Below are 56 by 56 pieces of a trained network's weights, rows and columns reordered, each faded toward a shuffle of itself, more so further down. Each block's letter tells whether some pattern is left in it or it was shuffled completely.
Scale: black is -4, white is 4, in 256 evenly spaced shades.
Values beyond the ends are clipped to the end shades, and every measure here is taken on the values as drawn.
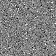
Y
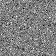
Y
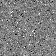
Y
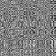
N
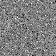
Y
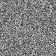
Y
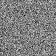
Y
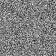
Y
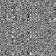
N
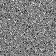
Y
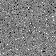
Y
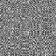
N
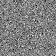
Y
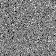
Y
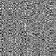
N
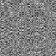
N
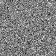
Y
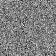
Y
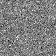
Y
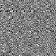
N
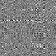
N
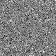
Y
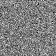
Y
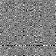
N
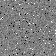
Y
